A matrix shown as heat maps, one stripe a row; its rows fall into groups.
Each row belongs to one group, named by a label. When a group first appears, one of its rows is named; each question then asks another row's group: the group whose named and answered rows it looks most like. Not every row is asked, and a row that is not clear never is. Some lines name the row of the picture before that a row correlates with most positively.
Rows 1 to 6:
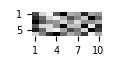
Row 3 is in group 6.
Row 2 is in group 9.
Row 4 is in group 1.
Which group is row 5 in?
9
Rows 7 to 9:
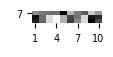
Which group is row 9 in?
9
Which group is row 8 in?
9
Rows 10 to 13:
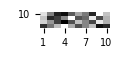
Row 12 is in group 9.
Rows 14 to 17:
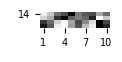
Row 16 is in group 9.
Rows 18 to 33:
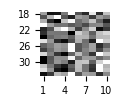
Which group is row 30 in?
6
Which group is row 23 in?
6
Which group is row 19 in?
1
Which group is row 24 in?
6
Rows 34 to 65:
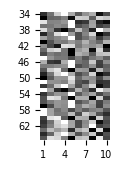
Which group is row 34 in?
9
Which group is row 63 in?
1
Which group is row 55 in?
1
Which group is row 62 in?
9
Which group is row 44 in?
6
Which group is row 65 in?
1
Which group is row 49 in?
9
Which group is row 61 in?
9
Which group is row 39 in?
9
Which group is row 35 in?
6
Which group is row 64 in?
9
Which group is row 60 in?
1
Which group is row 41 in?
6
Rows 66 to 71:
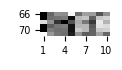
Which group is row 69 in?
6
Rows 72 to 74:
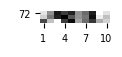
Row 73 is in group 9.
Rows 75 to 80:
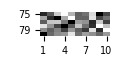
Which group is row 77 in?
1
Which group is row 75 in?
9
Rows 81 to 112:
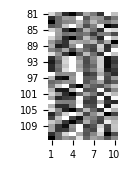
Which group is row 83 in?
6
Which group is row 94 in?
9
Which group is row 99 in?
1
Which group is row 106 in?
9
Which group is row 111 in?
9
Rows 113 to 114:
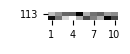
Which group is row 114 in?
9
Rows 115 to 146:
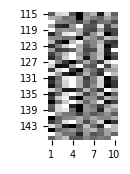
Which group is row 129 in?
1
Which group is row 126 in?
9
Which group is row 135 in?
9
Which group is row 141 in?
6
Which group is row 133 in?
9
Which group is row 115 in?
1
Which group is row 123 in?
9
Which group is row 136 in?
1
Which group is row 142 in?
9
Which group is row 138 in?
1
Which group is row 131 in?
9
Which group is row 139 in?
1
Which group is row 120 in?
9
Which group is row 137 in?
9
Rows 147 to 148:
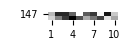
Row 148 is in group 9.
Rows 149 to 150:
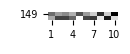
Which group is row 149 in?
1
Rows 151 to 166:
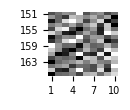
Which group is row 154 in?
1
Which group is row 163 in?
6
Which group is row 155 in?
1
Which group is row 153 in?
9
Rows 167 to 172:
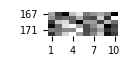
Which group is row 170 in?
9
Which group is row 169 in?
1
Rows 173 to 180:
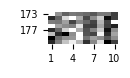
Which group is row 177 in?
9
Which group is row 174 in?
9
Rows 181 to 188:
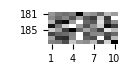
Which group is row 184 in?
9
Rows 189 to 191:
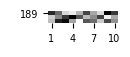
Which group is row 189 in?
9
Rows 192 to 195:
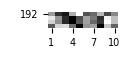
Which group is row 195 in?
1
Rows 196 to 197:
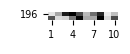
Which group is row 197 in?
1
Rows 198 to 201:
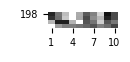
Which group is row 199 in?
9
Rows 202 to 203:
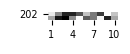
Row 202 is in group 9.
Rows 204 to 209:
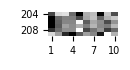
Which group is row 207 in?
6
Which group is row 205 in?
6
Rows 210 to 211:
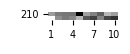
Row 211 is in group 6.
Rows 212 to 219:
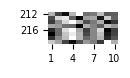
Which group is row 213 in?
1
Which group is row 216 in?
9
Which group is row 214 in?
9
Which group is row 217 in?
9
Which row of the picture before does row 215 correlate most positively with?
210
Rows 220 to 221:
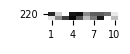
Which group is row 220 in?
1
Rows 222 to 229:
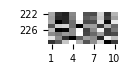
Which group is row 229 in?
9
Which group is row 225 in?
1
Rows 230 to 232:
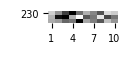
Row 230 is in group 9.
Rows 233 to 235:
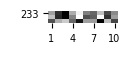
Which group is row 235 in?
1
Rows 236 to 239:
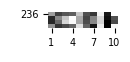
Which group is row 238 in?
9
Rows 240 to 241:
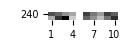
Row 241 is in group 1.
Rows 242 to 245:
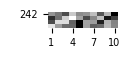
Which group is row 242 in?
1
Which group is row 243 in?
9
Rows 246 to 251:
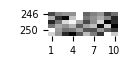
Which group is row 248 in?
9
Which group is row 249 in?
1
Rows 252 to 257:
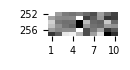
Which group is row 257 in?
9
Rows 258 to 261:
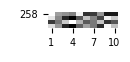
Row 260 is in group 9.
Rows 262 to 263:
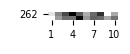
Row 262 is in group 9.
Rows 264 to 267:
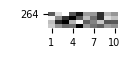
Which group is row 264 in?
1
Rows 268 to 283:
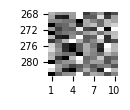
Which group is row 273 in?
6
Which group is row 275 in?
9
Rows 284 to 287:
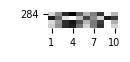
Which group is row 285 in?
9
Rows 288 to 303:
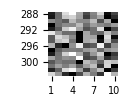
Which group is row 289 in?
9
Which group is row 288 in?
9
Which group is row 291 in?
6
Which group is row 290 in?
1
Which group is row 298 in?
9
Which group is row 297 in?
6
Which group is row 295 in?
1
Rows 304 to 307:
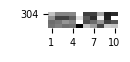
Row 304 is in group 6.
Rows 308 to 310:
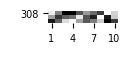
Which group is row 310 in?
9
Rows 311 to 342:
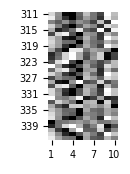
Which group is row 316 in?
1
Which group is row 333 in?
1
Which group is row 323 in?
1
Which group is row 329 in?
1
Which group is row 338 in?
6
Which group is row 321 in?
9
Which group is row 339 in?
9
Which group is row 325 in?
1
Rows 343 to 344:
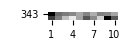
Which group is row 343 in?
6
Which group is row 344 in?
9
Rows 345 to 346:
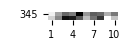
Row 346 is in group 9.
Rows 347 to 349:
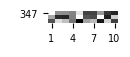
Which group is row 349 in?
1
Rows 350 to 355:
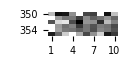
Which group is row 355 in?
9
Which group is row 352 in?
1
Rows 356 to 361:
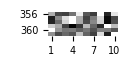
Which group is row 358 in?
9
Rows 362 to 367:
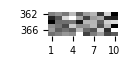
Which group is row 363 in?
9
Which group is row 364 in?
6
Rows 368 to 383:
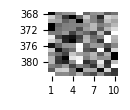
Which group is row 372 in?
6
